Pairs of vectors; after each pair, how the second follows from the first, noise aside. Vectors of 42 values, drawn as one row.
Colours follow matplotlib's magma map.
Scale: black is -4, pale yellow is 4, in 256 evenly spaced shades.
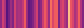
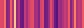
shuffled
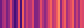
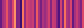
sign-scrambled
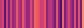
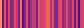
reversed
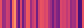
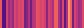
reversed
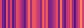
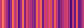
reversed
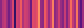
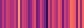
shuffled
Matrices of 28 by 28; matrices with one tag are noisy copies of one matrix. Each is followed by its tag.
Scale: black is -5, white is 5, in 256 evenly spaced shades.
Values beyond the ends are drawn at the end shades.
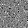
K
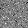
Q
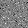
Q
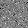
Q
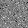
Q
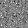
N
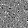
K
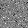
Q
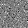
K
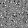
N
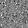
N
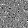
K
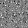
N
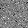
Q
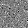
K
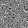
K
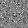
N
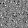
N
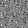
N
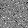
Q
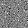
K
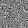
K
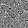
K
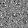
N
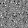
N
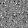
N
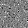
K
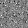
N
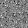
N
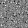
N
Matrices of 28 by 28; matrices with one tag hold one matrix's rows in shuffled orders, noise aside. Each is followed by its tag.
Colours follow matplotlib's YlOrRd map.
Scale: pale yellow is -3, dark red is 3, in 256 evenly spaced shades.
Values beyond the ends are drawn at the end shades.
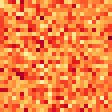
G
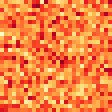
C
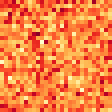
C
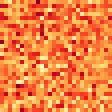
G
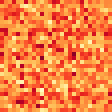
G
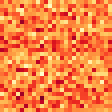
G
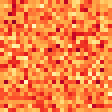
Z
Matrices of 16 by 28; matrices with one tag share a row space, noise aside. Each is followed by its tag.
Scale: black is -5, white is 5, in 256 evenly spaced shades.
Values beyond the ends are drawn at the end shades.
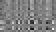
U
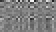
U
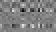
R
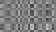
U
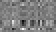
R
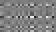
U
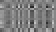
U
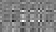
R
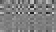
U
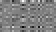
R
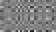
U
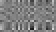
U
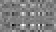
R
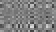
U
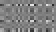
U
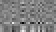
R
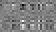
R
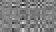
R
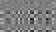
U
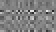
U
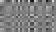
U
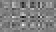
R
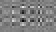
R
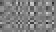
U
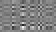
R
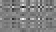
R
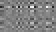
U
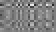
U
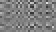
U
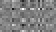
R
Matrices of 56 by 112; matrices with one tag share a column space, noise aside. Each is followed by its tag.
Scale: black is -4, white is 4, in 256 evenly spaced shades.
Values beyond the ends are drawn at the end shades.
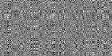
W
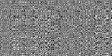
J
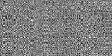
J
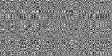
W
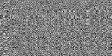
J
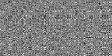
J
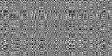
W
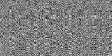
J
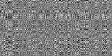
W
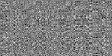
J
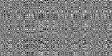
W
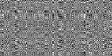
W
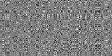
W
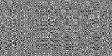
J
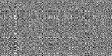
J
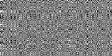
W
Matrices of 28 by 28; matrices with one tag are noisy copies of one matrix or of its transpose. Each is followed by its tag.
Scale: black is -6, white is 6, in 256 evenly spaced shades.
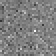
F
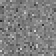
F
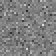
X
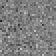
F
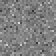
X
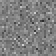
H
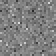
X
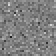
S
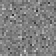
S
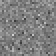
H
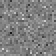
X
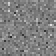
S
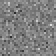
S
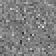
H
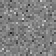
X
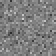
X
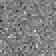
F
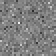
X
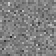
S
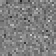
F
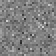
H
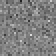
F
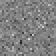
H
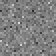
X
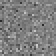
F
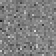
F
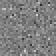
S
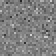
F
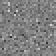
S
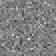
H
